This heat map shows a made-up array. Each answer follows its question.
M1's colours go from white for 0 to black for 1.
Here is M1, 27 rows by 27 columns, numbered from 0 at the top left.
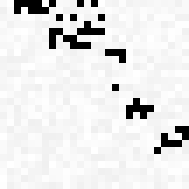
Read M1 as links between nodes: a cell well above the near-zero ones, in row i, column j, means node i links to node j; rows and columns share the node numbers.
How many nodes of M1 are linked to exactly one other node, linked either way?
3
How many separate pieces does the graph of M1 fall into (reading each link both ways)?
1
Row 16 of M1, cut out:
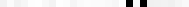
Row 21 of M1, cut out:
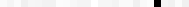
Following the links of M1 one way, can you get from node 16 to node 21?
no
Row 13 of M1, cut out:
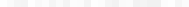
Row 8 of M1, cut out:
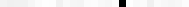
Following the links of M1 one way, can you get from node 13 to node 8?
no
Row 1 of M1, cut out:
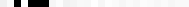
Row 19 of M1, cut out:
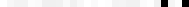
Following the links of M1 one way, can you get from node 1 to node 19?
yes
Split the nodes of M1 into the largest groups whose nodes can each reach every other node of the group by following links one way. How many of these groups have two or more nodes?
0
